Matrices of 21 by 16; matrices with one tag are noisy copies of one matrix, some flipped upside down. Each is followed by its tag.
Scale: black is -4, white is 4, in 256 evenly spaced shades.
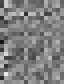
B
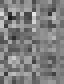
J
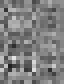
J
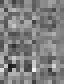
J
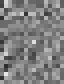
B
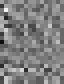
B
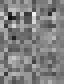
J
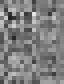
J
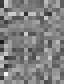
B
